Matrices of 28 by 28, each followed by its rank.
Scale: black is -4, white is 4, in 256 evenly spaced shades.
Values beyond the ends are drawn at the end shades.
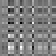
one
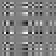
one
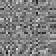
five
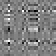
two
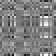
two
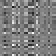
two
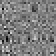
five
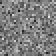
full rank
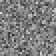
full rank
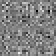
five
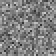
full rank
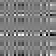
one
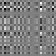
one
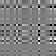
one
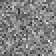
full rank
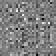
five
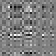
two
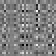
two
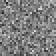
full rank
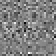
five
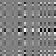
one
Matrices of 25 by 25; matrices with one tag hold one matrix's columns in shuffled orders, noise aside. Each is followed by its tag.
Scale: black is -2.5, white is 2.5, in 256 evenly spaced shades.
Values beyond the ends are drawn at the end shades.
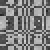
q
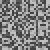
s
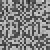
s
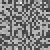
s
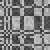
q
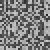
s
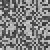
s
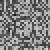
s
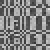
q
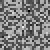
s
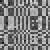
q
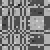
q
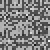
s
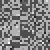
s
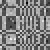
q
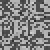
s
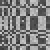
q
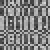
q
